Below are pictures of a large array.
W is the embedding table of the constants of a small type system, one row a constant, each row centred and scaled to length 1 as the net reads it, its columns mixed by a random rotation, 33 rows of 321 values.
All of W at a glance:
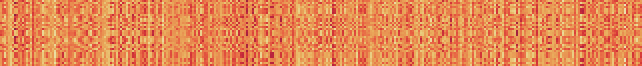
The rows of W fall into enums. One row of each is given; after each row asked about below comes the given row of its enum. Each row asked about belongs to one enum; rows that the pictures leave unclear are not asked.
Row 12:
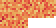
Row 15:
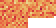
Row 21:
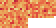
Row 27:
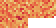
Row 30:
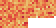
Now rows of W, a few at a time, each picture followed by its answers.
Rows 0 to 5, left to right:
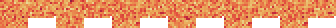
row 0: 15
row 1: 21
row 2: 30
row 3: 27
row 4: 30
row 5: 30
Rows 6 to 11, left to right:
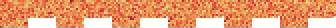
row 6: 30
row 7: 21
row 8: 27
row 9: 12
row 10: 12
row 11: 15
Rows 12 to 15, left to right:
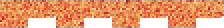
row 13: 30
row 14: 21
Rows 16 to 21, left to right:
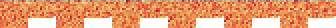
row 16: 15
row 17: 15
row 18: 21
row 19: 12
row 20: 12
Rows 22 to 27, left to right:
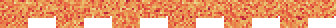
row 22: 15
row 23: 30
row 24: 21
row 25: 15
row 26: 27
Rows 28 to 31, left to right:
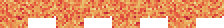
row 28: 27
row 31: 27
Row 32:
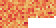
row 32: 30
